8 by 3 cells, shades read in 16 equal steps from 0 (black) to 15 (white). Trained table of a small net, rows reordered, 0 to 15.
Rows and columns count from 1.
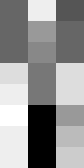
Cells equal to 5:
1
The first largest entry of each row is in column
2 2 2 1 1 1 1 1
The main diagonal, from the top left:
6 9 6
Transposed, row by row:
6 6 6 13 14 15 14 14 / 14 9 8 7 7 0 0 0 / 5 6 6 13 13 9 11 12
